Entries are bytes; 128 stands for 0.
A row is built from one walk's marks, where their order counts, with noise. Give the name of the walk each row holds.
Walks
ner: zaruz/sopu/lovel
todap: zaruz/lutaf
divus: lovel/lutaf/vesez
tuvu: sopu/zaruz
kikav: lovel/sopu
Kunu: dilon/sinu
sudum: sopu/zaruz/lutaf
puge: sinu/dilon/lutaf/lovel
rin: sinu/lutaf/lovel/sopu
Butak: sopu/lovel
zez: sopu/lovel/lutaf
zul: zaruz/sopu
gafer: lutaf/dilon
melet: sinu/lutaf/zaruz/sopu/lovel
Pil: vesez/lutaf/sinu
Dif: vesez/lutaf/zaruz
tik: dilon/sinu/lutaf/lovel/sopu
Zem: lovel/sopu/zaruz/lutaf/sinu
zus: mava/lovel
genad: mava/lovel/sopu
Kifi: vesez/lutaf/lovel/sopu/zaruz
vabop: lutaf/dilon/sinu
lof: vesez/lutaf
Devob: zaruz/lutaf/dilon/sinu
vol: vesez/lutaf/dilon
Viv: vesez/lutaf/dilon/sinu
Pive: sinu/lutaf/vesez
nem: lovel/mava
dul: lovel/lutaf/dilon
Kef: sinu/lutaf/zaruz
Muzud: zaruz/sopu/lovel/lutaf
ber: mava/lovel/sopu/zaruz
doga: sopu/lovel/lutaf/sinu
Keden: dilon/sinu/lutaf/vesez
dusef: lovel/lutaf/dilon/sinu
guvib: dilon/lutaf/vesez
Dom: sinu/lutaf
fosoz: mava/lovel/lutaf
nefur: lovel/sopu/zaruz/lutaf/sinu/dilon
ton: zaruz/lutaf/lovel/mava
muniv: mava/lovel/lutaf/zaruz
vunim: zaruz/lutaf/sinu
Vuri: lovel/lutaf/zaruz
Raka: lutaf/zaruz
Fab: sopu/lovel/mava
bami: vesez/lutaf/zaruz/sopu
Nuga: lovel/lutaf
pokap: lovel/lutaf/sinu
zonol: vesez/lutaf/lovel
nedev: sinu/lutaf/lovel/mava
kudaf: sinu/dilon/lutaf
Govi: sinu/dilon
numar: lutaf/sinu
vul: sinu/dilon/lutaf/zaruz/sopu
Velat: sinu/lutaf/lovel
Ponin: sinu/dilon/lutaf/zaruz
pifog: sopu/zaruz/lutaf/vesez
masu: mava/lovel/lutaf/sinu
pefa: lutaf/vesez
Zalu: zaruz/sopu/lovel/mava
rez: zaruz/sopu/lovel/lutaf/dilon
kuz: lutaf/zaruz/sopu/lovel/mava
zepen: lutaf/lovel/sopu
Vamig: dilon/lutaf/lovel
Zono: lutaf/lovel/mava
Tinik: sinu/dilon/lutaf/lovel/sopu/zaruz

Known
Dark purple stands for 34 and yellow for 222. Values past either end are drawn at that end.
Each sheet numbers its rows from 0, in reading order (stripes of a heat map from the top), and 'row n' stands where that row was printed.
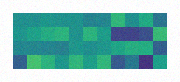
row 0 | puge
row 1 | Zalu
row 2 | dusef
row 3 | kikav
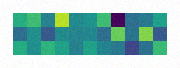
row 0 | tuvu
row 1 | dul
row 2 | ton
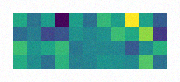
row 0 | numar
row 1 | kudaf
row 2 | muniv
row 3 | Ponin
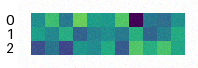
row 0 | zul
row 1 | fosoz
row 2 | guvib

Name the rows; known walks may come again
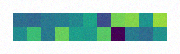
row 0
pefa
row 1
zul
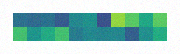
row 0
lof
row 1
muniv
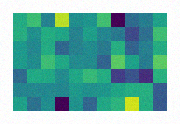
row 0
tuvu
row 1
ton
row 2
fosoz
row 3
zonol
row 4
genad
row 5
dusef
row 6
Dom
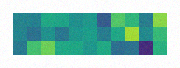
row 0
divus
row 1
Pive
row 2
Butak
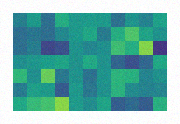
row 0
bami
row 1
Keden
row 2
kudaf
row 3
kuz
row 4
Velat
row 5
zez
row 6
ner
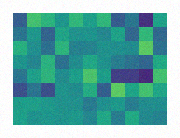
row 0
kikav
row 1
rez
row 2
Ponin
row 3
nedev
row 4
Fab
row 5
guvib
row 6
Muzud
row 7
Zem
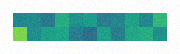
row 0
pifog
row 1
Kef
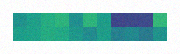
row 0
Zalu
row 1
melet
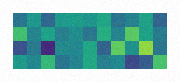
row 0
vul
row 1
vunim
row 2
vol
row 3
Zono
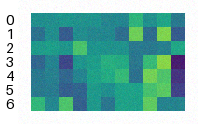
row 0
puge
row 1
dul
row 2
Kifi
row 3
Govi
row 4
Kunu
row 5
vabop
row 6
pokap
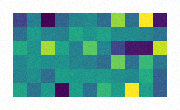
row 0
gafer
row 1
tik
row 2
nem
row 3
Vamig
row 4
nefur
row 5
numar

